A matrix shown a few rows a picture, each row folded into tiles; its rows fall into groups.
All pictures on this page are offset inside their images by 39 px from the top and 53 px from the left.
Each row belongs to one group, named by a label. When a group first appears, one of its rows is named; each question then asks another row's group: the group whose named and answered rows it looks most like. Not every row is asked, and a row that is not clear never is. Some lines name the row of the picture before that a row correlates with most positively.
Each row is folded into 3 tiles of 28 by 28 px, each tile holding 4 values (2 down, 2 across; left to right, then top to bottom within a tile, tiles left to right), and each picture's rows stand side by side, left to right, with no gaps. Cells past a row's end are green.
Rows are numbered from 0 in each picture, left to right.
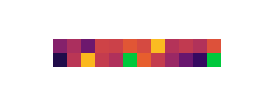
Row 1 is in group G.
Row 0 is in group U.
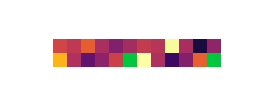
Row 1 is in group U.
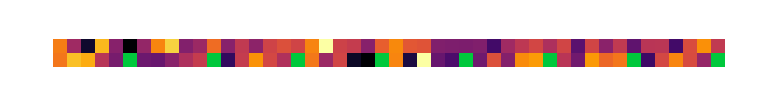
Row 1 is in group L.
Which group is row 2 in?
U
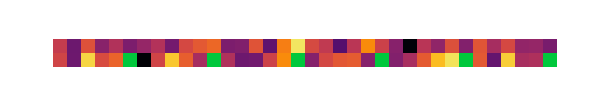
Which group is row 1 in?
U
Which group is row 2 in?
L
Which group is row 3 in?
U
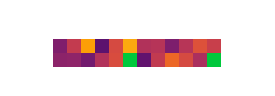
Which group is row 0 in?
L
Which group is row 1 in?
U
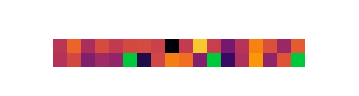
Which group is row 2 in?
U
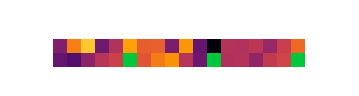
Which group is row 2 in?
L
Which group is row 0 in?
L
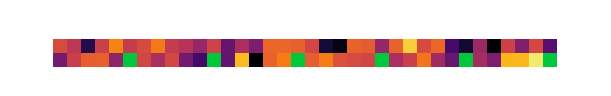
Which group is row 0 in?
U
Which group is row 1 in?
G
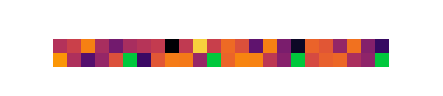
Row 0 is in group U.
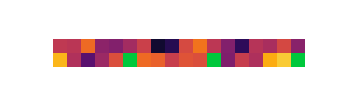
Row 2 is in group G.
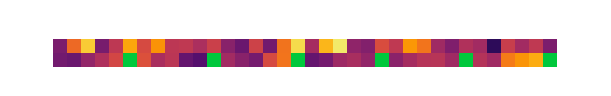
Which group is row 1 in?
G
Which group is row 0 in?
L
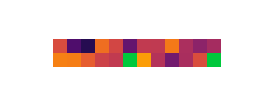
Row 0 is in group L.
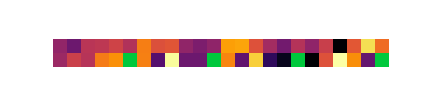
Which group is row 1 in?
G
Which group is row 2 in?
G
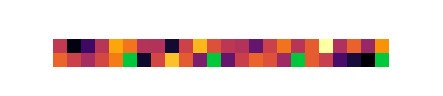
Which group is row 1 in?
U
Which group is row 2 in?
U
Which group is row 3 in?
G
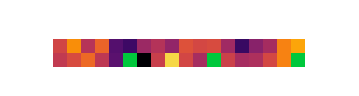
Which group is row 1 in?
U
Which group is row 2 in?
L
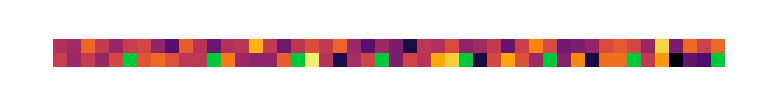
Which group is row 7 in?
G
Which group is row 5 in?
U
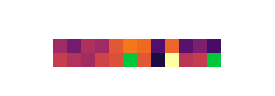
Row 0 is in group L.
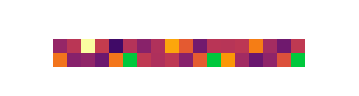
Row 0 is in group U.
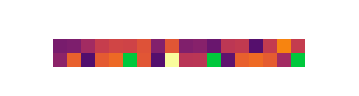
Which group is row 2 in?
U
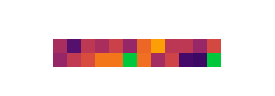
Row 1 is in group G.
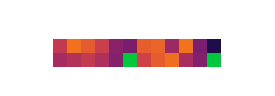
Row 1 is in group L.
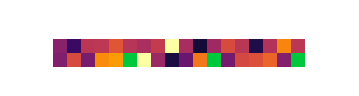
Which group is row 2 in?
U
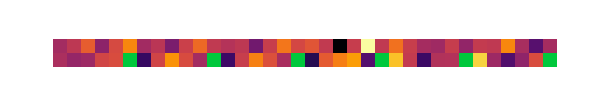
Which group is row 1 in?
U
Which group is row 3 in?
U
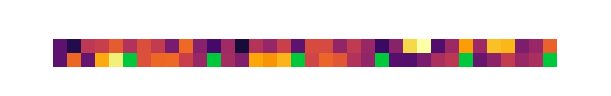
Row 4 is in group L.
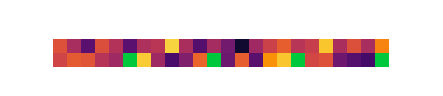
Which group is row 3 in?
G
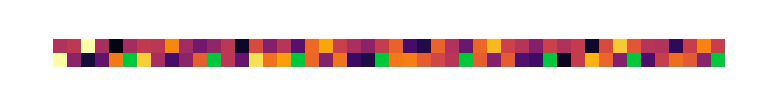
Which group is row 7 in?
U
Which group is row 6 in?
U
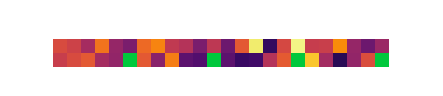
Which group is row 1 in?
G
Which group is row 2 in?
L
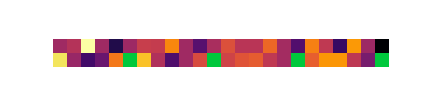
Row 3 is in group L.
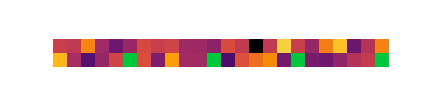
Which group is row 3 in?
L
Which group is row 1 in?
G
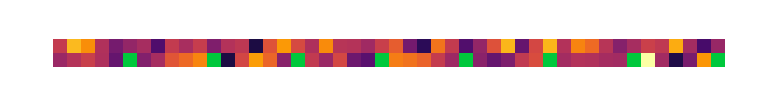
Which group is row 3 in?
G
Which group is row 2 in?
U
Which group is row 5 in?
L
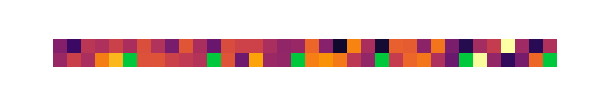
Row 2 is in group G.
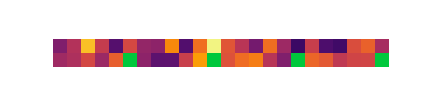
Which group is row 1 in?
L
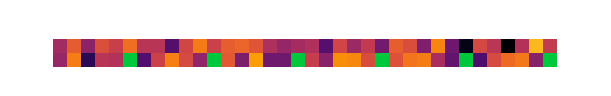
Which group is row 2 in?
G
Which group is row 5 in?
U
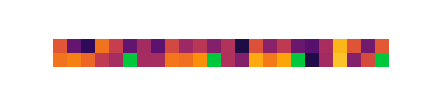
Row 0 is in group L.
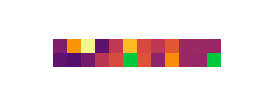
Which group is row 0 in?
L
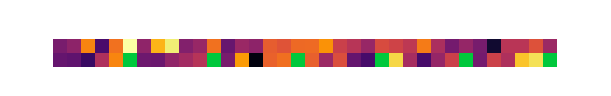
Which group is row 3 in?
G
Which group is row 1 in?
L
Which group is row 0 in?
L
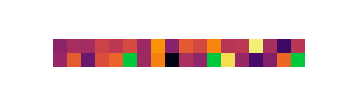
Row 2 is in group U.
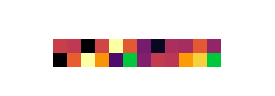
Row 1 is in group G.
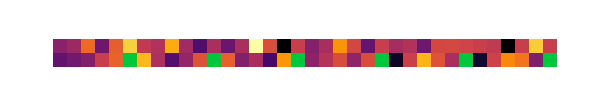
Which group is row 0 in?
L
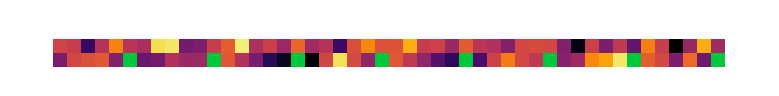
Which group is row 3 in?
U
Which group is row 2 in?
G
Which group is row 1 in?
L
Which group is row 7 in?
U
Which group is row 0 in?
U
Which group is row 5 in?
U
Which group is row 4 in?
G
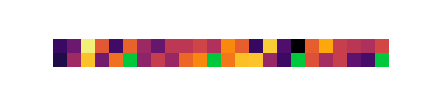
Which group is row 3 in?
G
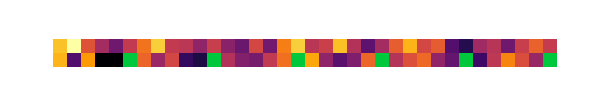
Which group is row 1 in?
G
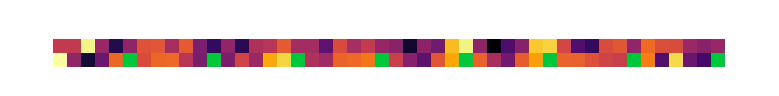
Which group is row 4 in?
L
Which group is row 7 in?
G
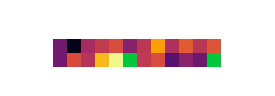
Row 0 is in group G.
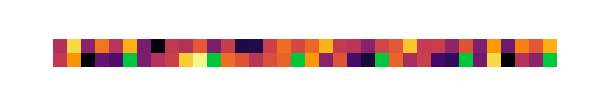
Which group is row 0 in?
G
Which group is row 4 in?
G
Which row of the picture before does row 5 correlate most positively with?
1
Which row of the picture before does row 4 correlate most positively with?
1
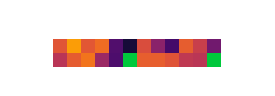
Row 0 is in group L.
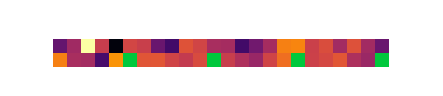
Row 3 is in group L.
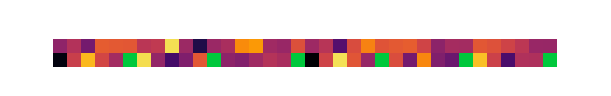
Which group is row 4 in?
G
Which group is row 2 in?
L
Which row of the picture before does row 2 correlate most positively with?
0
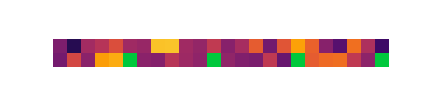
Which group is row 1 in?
L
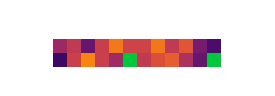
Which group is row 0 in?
U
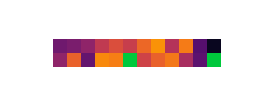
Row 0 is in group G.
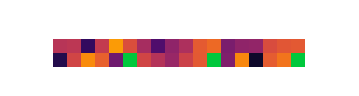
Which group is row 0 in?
U
